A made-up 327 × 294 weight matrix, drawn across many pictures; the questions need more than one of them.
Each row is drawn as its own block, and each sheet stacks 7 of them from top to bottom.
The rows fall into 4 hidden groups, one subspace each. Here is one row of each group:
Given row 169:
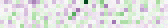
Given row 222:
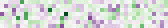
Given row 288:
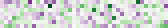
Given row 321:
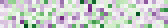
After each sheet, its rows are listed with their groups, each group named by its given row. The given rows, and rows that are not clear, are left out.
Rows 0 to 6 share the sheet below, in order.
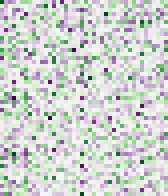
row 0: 321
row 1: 288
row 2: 321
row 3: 169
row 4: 288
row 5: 169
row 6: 169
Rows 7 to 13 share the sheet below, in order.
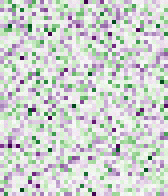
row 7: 169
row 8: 288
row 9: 222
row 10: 288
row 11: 288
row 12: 222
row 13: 321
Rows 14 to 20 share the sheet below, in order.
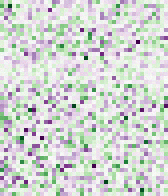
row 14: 222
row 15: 321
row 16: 169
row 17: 288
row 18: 222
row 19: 321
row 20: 321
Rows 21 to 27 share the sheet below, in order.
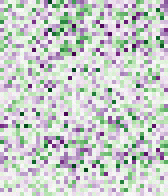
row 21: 321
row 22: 321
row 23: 169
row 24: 288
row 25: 222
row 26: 321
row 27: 169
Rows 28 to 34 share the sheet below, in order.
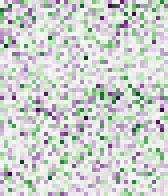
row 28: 222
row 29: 222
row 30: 169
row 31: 222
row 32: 321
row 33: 321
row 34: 222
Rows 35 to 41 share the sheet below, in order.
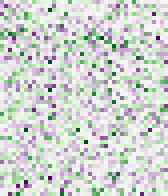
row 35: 222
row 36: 222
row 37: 288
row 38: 288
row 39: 222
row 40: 169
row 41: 222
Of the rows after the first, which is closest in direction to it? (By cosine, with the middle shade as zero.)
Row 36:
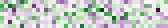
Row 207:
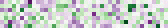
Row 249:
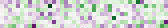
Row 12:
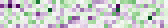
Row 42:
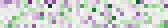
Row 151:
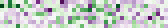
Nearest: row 151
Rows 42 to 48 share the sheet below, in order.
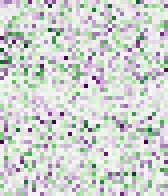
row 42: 288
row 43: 321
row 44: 222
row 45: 169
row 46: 169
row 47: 321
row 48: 222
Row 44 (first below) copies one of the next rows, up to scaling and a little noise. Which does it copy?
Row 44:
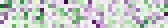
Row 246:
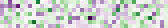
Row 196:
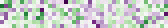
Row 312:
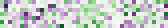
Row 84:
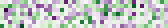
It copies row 196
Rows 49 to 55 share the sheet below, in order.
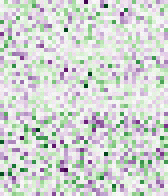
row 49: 169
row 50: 222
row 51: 222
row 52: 169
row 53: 222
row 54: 321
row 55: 222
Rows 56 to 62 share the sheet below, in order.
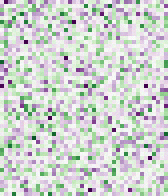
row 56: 288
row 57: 222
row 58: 222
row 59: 321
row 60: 288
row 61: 222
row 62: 321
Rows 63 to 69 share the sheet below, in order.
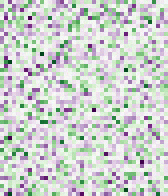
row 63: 169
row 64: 222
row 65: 222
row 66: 321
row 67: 169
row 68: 321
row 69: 169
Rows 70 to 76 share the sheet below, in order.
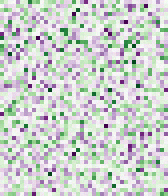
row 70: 169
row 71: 222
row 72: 222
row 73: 288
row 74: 321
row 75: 169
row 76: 288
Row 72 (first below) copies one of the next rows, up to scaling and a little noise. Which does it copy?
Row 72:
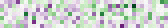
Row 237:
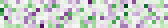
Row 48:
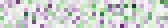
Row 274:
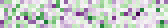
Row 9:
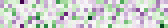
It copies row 48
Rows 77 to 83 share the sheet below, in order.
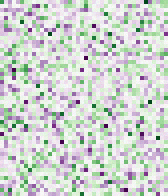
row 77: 321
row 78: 288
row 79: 169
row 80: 222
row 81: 321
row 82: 321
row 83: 169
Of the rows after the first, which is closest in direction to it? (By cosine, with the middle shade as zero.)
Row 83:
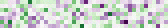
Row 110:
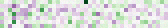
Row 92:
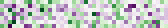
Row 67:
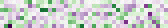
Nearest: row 67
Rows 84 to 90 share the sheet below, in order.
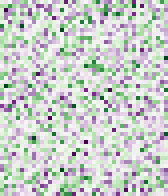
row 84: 222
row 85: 321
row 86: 222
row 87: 288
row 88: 288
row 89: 169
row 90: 321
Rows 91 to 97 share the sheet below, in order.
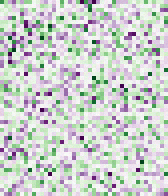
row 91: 321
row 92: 169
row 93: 222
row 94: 222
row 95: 169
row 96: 321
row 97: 288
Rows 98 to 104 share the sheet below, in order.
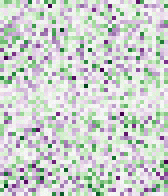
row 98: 288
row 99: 321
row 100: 288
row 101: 169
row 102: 222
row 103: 288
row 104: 222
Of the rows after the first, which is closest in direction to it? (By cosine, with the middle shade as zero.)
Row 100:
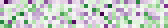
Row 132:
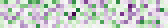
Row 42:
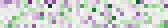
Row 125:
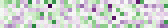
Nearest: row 42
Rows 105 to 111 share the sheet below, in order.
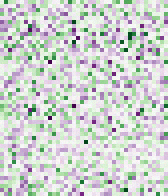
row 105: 288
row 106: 169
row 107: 288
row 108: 288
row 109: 288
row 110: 169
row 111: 169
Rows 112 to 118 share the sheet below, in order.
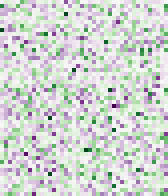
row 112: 222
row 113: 321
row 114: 169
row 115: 222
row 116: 288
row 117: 222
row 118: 288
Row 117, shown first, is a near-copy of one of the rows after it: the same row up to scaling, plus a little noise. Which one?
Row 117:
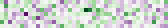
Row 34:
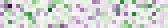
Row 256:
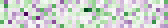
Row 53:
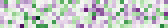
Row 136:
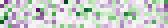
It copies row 256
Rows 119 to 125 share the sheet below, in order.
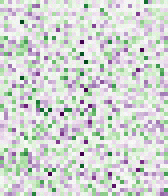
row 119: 321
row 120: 169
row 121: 321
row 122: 321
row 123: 321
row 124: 169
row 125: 288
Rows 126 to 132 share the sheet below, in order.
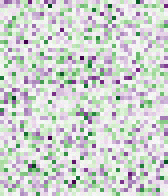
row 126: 288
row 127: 222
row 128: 321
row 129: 169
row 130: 321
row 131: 288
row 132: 169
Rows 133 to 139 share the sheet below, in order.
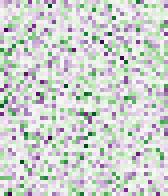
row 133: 288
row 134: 288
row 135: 222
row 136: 222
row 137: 321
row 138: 321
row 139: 169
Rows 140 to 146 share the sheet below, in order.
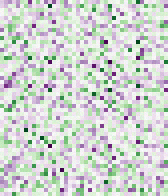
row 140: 288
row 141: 321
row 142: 288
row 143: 288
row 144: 222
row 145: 288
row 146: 321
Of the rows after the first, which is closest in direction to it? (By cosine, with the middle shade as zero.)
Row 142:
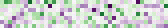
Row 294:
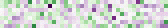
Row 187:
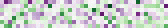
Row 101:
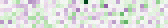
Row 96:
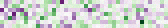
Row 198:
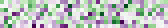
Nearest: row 294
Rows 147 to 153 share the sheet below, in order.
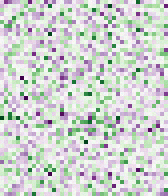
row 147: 288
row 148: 288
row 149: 321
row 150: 222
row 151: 222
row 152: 169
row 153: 288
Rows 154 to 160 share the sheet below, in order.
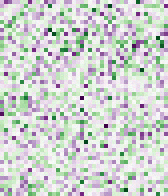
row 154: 288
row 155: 321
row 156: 222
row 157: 169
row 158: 321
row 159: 169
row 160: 169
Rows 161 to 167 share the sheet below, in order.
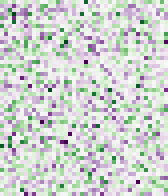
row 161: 169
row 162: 222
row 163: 321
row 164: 288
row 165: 169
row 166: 222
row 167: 321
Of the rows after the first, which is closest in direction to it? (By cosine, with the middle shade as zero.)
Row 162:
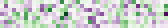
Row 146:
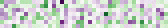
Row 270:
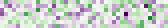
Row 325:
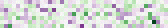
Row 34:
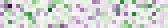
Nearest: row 270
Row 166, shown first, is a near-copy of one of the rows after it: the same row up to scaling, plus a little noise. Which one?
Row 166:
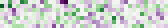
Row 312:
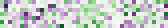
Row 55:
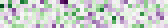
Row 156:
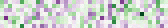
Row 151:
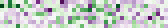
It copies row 55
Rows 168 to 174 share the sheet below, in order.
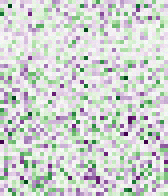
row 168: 222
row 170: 169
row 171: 169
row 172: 169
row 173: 321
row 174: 222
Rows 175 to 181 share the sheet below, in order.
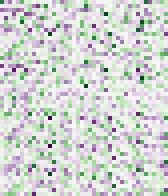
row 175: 321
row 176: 288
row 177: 321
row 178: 169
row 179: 288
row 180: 288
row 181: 288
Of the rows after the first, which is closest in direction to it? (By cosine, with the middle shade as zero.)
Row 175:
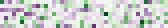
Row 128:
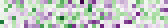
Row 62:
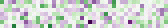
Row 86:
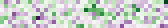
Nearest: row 62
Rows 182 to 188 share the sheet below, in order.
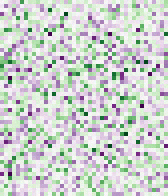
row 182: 222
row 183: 288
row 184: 222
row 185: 169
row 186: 169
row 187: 288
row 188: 222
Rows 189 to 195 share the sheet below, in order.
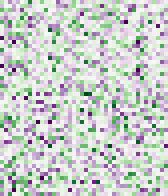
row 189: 169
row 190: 321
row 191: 321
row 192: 222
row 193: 222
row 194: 288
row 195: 169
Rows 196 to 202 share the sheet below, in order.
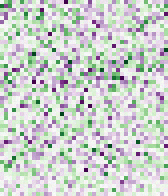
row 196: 222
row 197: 288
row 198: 222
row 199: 321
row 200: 321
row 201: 288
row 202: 169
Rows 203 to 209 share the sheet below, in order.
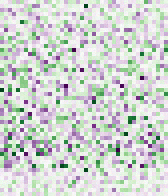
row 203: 321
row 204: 288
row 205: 169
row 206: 222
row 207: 169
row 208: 222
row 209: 169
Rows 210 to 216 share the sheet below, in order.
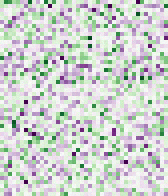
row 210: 288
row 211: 222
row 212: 321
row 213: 222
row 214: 222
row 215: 169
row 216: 222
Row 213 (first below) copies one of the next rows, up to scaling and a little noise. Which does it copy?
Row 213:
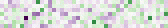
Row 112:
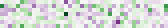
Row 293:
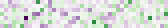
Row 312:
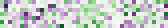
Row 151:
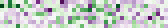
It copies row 293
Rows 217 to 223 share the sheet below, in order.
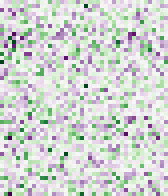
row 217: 321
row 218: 169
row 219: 222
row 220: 169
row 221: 169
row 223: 169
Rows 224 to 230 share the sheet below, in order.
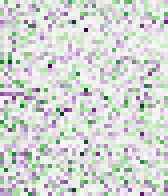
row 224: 288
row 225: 169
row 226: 222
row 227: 321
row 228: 321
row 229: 169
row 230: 288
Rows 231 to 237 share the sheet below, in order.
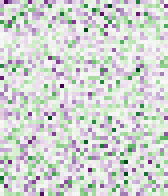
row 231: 288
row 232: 169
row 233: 321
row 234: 321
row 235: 288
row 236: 169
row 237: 222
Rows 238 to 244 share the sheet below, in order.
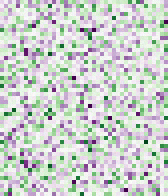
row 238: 288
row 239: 321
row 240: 288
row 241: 321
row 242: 288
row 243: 321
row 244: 169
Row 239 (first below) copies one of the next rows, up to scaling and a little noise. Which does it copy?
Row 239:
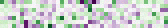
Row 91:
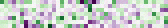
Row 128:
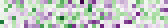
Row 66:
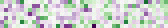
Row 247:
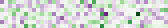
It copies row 91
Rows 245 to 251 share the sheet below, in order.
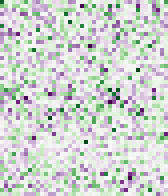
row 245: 222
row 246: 222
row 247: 321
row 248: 222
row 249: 288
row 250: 169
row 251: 169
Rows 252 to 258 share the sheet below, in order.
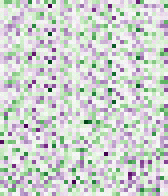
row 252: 288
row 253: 288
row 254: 288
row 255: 288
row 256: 222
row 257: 321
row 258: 169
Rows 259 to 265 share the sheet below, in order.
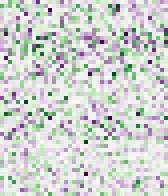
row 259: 222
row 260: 222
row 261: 222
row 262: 222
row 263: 288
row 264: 169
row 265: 321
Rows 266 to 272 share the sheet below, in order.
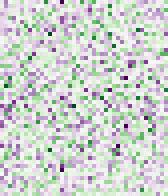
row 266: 321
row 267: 288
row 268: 169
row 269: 288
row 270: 222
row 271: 222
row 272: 321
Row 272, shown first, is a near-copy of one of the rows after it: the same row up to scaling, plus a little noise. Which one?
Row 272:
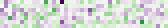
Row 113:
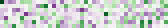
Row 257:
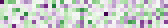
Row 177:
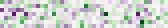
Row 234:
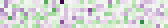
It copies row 234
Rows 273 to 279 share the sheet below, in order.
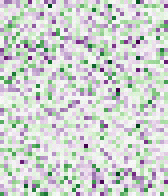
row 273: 288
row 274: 222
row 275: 288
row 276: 222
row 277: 321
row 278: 321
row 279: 222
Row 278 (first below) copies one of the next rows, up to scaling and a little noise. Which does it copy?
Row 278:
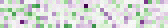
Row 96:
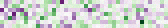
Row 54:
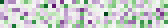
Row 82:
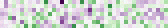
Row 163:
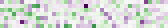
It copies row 163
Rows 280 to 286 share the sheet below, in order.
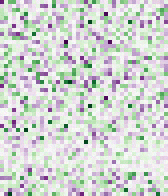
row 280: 321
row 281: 222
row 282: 321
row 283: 321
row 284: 222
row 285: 169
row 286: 169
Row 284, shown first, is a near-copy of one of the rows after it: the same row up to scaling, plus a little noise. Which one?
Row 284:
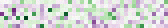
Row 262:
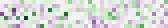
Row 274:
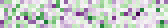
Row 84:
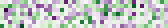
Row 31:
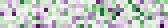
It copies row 262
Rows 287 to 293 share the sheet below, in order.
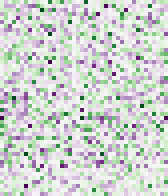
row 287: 169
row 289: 288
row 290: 169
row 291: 222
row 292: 222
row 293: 222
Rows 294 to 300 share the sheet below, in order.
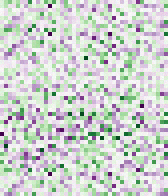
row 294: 288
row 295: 288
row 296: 169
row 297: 169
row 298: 321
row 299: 222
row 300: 288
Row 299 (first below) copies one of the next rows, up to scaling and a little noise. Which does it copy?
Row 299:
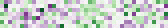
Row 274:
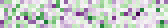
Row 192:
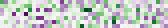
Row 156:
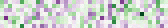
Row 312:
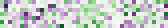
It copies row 312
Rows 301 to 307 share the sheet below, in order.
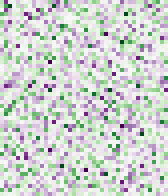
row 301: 222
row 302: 169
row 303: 288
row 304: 288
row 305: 169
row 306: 222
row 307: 169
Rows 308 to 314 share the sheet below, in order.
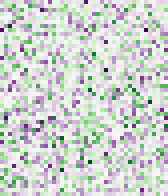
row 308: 169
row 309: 321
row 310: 321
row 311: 222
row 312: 222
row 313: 321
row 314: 321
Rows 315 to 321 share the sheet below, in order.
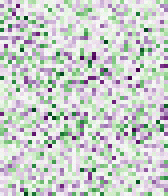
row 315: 222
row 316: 321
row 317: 321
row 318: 288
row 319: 321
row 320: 288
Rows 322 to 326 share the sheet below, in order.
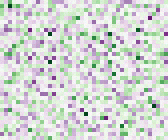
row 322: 222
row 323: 288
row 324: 288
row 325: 169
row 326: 169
